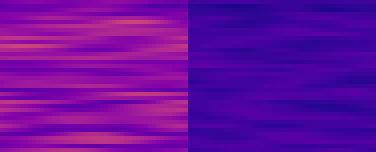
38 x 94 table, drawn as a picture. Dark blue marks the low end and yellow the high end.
The table splits into one row of 2 panels. Panel 1,1: low, streaked across. Panel 1,2: very low, streaked across, faint in contrast.
